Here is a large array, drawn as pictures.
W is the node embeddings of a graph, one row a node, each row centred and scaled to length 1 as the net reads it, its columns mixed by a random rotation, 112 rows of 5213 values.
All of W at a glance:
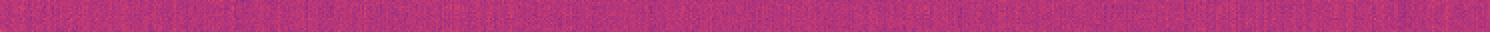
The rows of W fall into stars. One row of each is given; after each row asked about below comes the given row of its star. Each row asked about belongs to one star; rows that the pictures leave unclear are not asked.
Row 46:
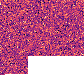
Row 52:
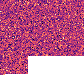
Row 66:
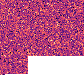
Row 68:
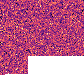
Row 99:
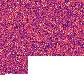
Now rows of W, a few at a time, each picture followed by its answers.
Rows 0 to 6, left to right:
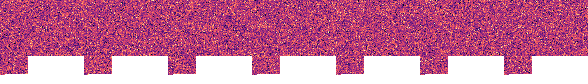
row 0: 52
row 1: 52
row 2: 46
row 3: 68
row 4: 66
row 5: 46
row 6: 52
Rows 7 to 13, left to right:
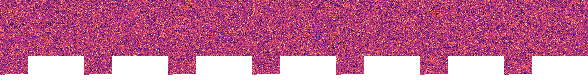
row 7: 99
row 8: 99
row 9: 68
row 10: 66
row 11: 68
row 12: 52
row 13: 68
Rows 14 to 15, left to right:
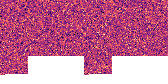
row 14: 68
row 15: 52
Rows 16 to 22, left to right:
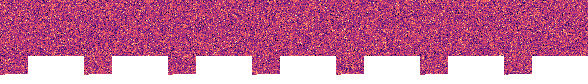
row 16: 46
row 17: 52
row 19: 99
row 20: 99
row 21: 46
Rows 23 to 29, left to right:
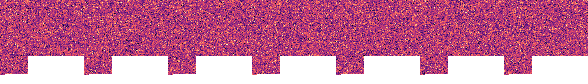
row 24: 99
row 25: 52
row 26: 52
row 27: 46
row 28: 46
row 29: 99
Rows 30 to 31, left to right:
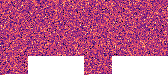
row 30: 52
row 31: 52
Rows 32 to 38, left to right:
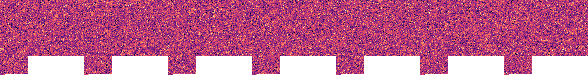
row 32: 46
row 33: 52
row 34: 46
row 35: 46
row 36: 99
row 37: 99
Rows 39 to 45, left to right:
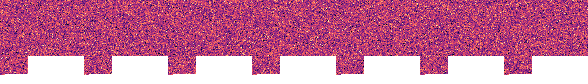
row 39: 66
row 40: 66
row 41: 46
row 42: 99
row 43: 99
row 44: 52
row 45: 52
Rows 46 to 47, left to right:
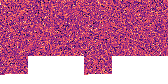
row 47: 52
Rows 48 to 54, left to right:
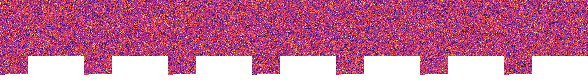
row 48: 46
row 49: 68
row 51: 46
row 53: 68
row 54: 99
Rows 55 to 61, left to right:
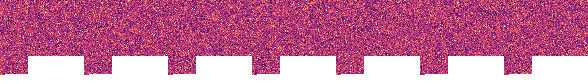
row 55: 66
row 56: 99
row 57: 99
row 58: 66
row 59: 52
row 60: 99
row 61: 46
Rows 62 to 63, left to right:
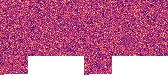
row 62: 52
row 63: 66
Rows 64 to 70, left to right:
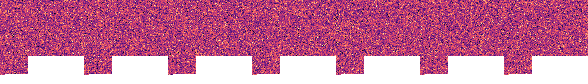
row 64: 66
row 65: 66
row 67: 66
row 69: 52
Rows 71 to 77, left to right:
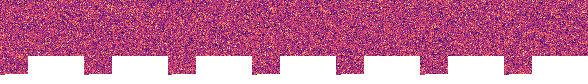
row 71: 99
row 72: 66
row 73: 68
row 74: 99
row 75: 99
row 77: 66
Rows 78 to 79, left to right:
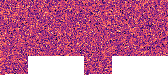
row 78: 99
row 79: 46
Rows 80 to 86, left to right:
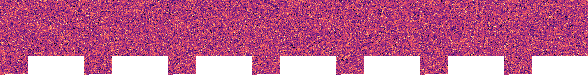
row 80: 99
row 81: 66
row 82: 68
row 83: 68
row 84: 68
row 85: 52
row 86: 46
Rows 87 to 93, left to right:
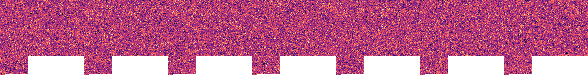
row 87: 99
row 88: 66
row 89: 66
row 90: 52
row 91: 66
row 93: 52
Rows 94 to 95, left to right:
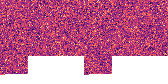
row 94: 52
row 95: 46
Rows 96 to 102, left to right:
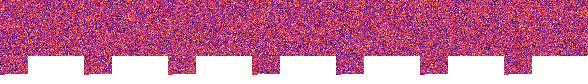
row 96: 52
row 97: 99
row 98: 68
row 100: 52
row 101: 46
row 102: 66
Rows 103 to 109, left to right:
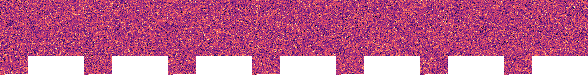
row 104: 52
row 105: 99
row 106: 46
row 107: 52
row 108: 46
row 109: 68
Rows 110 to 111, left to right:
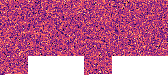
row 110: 46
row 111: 52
